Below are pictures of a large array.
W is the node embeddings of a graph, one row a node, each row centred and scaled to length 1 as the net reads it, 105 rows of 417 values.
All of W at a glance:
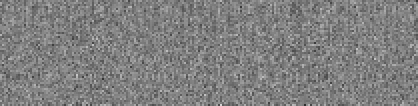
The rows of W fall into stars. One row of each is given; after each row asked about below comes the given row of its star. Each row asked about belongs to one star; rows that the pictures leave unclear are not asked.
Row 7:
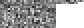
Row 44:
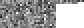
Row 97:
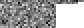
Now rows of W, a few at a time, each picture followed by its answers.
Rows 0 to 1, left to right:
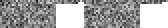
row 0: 44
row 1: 97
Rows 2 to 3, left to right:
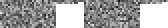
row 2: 97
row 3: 7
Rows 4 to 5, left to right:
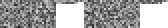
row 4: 7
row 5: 97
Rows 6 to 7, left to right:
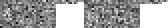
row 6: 7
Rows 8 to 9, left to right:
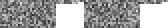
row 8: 7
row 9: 7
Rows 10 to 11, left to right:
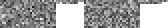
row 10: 7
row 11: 7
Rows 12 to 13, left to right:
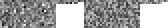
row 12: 97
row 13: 7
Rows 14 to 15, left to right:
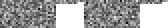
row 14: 7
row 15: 44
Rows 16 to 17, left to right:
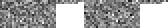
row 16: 7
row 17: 44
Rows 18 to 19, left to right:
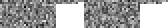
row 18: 97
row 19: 44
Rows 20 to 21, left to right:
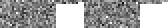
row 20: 44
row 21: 7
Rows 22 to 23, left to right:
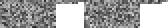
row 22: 44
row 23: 7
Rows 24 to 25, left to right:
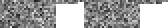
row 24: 7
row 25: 44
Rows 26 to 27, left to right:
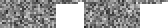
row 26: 44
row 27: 7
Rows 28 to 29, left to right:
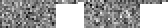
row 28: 7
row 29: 44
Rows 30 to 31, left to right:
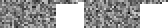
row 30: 7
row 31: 44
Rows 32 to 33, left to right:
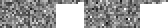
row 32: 97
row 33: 44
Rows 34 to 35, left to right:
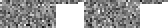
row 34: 97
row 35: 97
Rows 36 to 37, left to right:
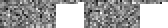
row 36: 7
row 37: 44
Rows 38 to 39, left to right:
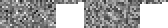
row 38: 44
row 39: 44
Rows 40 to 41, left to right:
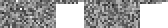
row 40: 44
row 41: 97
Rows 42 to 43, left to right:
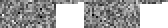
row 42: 7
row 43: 97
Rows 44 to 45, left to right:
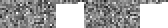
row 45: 44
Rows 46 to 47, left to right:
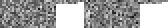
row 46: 7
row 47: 7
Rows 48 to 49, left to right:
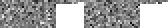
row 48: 7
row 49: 97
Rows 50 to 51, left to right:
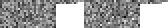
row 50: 7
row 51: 7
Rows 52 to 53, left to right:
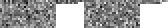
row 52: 97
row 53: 7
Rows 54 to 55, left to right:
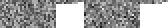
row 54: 97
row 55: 7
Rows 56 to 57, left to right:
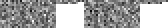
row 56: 44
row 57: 44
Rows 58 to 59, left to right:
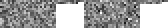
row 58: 44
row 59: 44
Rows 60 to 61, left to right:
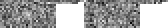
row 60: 44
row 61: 97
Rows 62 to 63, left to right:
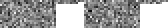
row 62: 97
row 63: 44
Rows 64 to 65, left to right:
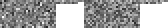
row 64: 7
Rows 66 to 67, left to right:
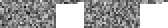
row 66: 97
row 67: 7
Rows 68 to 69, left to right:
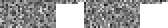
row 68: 44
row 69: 97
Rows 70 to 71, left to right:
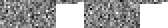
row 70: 44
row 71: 7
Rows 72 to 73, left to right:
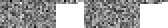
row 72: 7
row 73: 97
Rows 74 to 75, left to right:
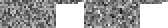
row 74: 97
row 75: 97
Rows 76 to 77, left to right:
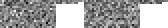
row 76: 97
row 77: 97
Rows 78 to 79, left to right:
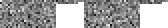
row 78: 97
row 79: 97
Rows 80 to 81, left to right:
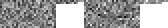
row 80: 97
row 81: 7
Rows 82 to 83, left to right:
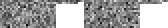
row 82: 97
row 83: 7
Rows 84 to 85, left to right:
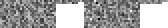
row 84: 44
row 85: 7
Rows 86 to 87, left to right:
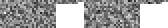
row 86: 44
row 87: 44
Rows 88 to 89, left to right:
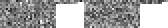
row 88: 7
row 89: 97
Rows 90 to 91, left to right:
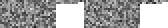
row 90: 7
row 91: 7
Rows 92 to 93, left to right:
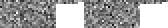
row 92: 44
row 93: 97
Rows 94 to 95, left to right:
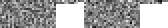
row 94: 7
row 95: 97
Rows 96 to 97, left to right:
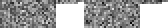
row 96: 7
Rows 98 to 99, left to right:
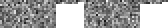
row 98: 97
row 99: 44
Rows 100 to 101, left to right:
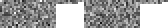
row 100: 97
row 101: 7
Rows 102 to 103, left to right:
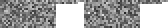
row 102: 7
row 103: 44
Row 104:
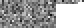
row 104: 44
